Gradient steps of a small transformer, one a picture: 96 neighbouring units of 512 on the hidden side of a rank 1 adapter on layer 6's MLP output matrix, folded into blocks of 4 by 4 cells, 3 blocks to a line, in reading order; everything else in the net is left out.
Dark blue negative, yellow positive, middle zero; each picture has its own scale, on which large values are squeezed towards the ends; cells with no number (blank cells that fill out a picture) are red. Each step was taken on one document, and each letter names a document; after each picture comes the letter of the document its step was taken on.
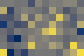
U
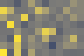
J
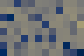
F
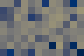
U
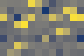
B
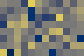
B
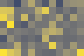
J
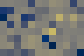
J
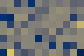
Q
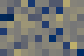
F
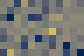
Q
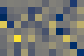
U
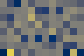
F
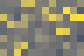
B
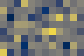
Q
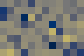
J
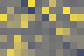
B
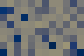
J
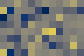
J
